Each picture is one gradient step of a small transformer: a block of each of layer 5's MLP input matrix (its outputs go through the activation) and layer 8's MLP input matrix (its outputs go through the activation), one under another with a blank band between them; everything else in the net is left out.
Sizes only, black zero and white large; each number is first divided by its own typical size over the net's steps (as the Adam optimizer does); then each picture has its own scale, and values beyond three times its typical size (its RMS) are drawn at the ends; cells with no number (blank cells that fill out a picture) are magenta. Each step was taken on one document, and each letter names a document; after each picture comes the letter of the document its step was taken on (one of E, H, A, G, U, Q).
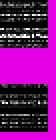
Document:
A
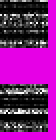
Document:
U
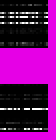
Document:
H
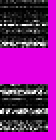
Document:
U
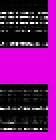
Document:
H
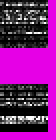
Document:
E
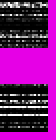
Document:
A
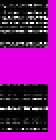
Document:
H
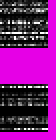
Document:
E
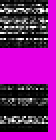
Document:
E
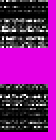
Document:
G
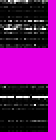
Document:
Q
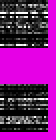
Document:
E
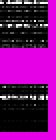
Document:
Q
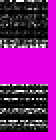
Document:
U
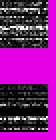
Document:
E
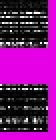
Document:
H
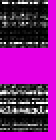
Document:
U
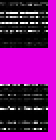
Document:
H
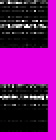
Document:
Q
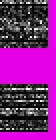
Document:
G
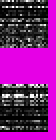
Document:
G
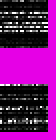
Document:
H
